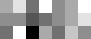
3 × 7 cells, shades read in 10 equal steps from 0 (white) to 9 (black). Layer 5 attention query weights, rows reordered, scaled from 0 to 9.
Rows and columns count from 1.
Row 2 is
4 4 6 5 4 3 1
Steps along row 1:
down up down up down down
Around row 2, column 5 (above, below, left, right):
4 5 5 3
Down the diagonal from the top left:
3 4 9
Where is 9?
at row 3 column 3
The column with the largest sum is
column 3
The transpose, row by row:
3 4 5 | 1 4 0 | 5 6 9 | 0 5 3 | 4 4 5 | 3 3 2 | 0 1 4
